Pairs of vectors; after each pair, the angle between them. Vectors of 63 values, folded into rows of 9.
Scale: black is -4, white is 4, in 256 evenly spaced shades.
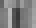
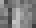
nearly opposite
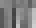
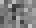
partly aligned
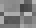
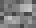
nearly opposite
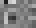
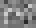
partly aligned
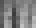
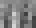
nearly opposite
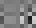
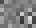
nearly opposite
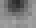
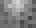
nearly opposite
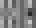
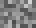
partly aligned
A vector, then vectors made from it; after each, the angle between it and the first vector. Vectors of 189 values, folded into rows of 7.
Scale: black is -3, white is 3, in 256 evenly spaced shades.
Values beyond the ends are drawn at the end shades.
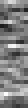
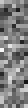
partly aligned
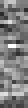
nearly parallel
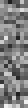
partly opposed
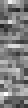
nearly parallel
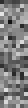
partly opposed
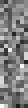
orthogonal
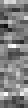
nearly parallel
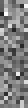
orthogonal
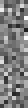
orthogonal
